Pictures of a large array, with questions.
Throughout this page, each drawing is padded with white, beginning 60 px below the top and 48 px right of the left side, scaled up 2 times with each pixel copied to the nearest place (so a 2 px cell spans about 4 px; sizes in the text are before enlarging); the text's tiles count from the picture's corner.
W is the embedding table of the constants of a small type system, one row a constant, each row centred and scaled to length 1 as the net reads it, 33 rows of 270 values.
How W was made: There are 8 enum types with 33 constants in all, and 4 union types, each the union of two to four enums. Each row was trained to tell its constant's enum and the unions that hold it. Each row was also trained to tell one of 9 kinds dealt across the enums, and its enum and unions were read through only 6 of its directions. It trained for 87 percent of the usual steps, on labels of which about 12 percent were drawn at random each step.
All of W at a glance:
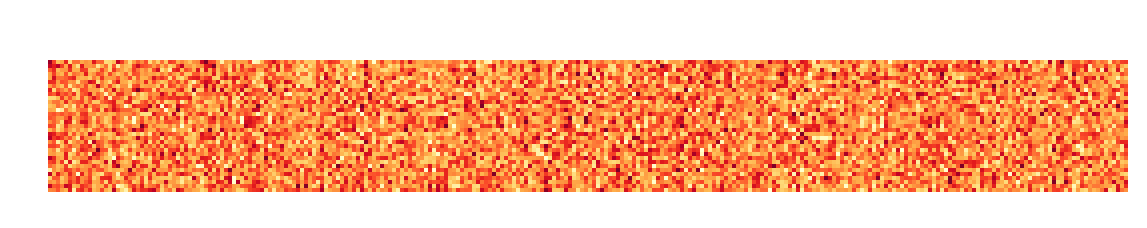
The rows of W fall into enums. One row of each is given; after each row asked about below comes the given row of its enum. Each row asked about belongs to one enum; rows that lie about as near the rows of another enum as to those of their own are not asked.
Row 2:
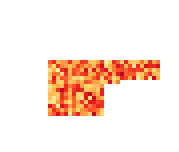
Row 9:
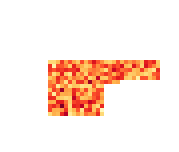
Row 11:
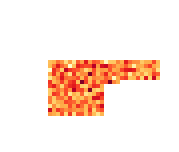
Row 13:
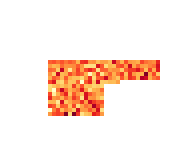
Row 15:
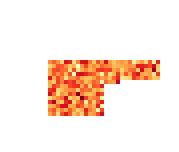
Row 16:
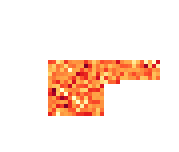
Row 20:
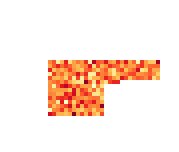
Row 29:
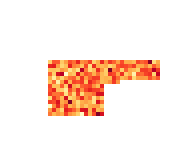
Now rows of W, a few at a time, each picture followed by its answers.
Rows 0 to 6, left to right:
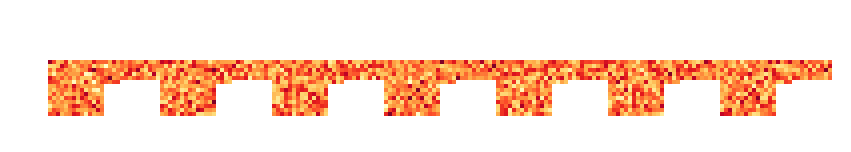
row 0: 20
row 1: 2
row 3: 20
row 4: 13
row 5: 2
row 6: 20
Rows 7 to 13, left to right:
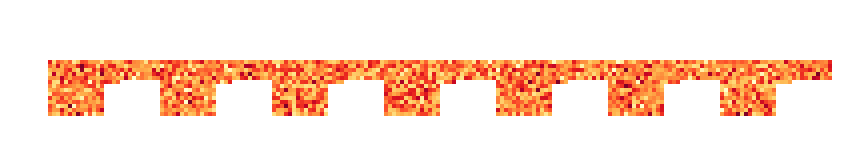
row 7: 11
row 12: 11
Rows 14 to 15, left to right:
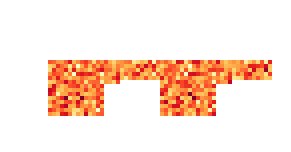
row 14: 15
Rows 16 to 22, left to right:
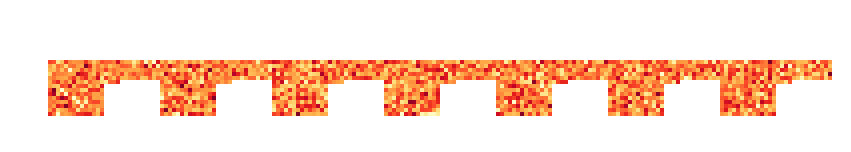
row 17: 11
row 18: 13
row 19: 2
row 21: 15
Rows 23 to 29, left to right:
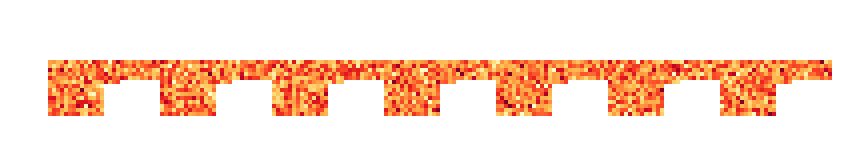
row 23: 20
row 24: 13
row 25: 2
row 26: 11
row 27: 29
